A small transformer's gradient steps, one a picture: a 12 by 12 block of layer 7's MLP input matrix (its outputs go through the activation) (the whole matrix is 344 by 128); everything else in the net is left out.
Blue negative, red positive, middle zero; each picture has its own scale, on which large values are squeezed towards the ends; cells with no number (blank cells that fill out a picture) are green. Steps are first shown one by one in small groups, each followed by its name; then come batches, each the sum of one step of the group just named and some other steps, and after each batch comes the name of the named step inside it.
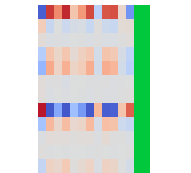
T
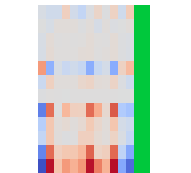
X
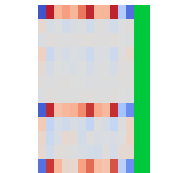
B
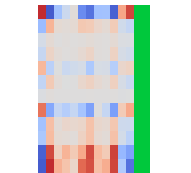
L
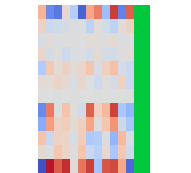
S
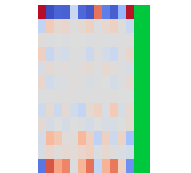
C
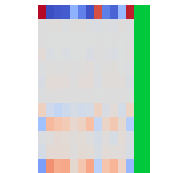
S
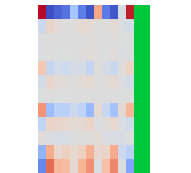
L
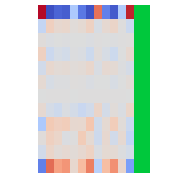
C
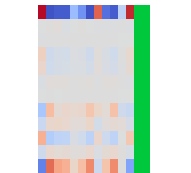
B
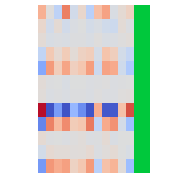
T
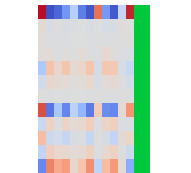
T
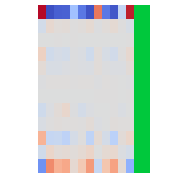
C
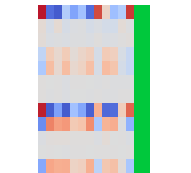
T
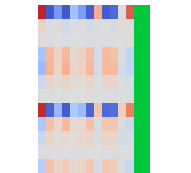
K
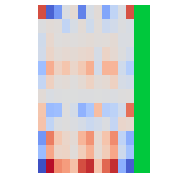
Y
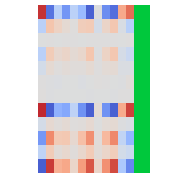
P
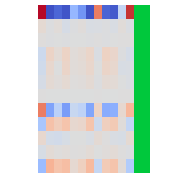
K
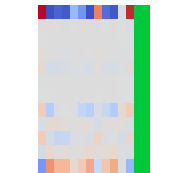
P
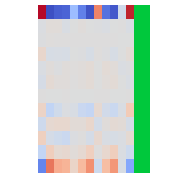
Y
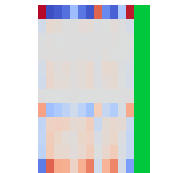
Y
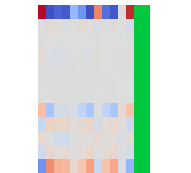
P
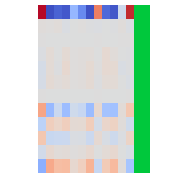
K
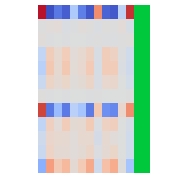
K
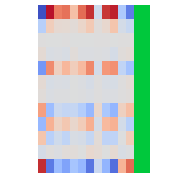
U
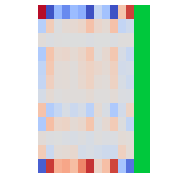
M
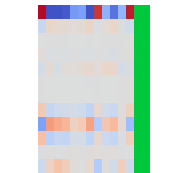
U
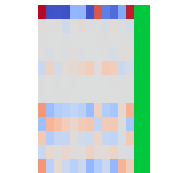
U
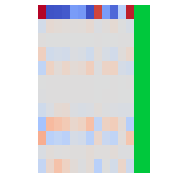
U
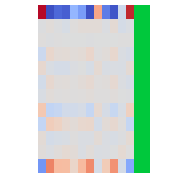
M
